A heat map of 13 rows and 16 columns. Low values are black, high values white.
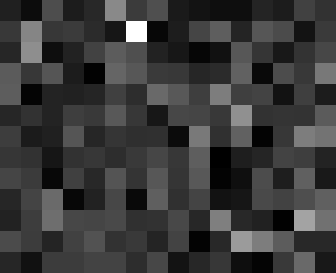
Histogram: skewed, a long tail of high values. Slope: none. Stripes: none. Average level on the scale: 20%. Odd rows or columns: none.
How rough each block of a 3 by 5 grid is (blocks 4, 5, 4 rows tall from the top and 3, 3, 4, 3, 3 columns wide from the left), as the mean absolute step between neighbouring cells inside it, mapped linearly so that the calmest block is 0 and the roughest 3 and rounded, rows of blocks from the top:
31221 | 00121 | 10133
